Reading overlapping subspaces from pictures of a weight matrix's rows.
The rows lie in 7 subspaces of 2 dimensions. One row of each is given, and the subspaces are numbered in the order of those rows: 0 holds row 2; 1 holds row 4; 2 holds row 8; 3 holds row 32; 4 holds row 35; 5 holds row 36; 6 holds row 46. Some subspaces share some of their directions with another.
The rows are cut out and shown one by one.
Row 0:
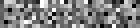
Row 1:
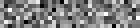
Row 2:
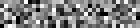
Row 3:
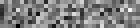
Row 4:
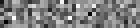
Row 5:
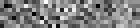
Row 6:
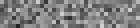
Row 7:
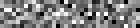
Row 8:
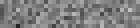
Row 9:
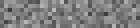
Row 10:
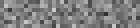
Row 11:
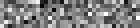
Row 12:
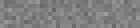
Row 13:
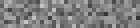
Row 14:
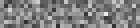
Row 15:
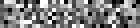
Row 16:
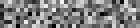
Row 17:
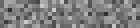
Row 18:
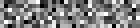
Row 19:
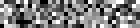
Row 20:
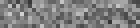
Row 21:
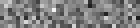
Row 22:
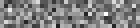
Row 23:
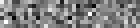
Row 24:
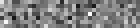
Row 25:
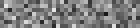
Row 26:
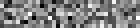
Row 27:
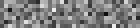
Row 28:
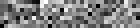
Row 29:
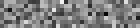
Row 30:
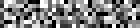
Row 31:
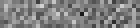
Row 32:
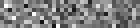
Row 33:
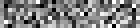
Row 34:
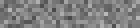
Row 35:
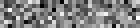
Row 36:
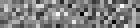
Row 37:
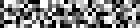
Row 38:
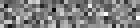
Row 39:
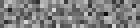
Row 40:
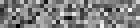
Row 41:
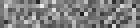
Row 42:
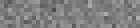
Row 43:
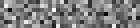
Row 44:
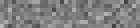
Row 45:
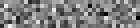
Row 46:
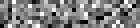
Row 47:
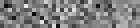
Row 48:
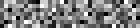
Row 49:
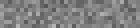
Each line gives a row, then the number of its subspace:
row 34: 2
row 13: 6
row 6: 2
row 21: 1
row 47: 3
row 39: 4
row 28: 3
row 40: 2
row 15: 0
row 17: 0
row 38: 0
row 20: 4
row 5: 3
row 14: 4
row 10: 3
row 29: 5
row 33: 5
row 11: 3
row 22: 4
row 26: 6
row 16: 2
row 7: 5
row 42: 1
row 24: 1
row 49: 2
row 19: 0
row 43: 3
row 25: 3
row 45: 0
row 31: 5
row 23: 1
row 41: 5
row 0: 0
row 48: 6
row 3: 2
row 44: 6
